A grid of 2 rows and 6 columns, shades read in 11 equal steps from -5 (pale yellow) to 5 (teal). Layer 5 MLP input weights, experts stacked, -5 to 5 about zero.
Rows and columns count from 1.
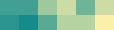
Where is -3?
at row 1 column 4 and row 1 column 6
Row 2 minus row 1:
1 2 3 1 -3 -2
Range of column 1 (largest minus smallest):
1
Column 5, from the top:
1 -2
